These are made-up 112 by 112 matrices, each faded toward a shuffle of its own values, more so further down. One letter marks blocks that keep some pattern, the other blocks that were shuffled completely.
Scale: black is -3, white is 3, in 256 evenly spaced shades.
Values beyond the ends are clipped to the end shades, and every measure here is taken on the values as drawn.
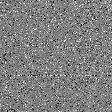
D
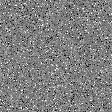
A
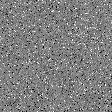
A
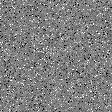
A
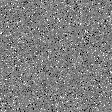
A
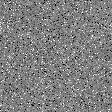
A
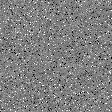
A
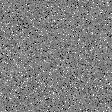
A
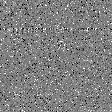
D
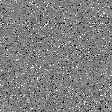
D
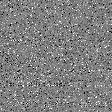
D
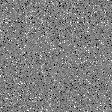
D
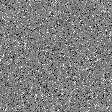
A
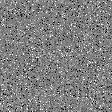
D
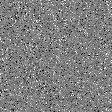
A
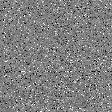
D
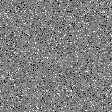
D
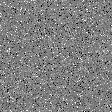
A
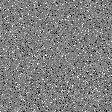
A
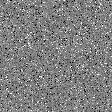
A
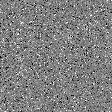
D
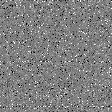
D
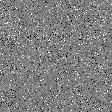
D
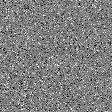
A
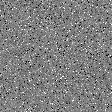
A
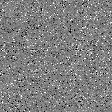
D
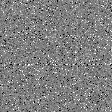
D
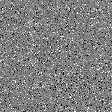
D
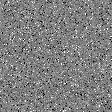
A
